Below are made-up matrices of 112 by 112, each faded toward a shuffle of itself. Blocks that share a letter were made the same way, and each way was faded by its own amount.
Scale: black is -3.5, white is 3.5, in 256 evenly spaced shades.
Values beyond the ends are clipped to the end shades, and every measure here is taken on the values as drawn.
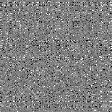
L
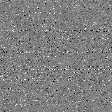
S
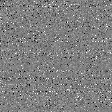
S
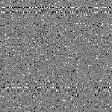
L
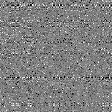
L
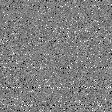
S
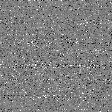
S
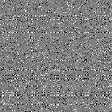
L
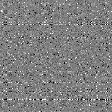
L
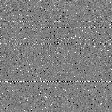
L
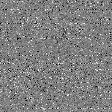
S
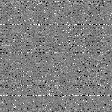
L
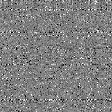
L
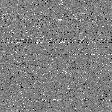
S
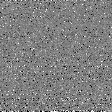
S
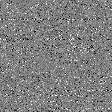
S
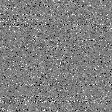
S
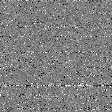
S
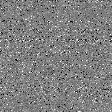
S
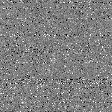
S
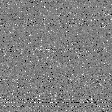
S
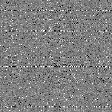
L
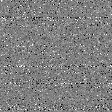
S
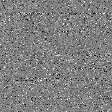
S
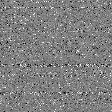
S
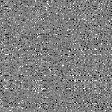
L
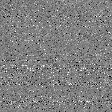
S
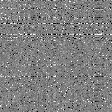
L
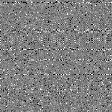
L
